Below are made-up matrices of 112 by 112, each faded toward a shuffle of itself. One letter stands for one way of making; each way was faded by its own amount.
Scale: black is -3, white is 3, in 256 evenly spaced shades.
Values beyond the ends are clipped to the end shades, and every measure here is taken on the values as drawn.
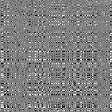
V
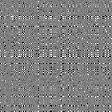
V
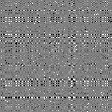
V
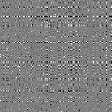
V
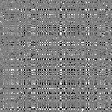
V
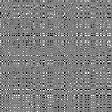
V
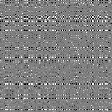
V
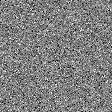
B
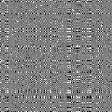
V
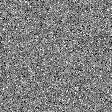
B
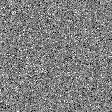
B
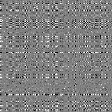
V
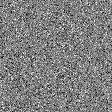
B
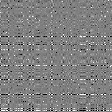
V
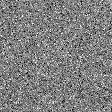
B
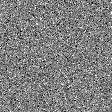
B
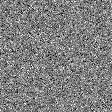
B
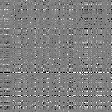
V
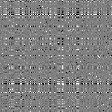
V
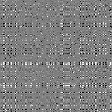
V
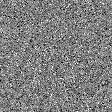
B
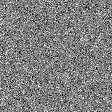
B
